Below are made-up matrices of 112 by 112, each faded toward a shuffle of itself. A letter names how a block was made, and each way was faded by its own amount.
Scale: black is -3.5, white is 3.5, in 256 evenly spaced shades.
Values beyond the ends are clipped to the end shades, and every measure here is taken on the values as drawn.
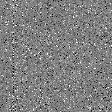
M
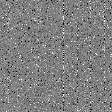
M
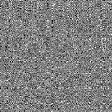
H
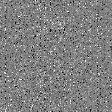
M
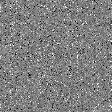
M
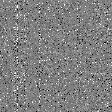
M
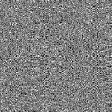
H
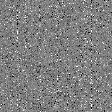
M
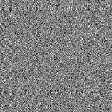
H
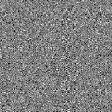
H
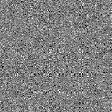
H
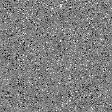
M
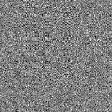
H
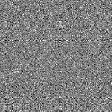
H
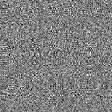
H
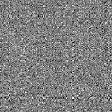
H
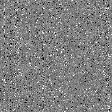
M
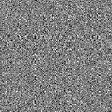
H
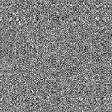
H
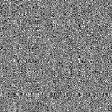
H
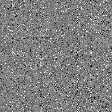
M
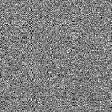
H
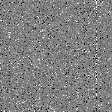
M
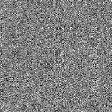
H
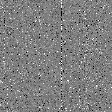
M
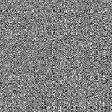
H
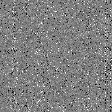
M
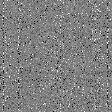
M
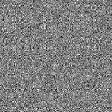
H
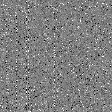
M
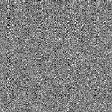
H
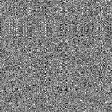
H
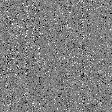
M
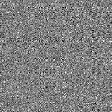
H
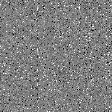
M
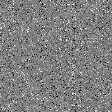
M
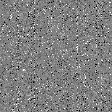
M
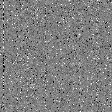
M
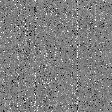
M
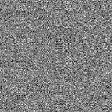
H
